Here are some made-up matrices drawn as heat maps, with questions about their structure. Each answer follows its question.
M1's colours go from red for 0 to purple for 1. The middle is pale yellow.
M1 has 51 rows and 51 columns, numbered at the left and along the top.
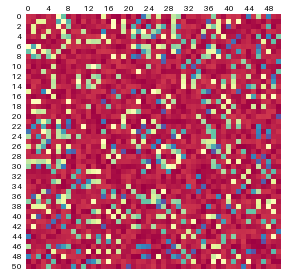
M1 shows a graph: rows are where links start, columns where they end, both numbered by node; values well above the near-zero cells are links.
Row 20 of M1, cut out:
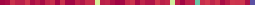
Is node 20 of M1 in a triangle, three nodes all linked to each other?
no
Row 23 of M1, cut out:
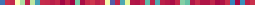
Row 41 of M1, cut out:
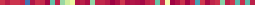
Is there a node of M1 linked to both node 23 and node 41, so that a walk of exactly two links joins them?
yes
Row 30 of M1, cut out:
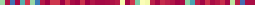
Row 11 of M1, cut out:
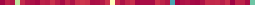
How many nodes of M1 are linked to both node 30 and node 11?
0
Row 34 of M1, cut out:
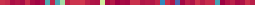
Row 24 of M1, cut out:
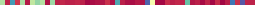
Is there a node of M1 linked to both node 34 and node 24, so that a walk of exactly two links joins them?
no
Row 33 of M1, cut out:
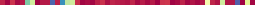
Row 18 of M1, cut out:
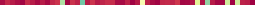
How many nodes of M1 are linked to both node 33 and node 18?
3
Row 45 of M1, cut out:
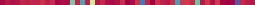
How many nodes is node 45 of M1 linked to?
7
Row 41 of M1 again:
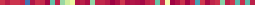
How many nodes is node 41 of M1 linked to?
12
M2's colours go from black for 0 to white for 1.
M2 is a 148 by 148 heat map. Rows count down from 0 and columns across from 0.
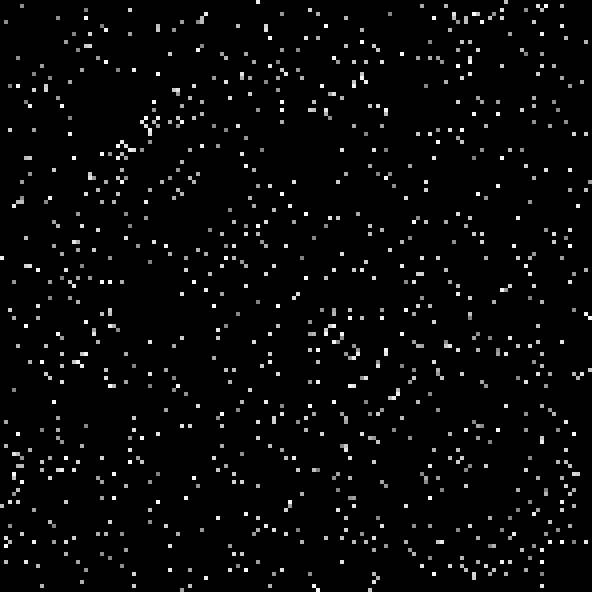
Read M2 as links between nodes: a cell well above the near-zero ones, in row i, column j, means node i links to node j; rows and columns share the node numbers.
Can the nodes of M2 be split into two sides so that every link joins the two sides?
no
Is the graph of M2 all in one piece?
yes
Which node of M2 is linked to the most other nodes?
node 135
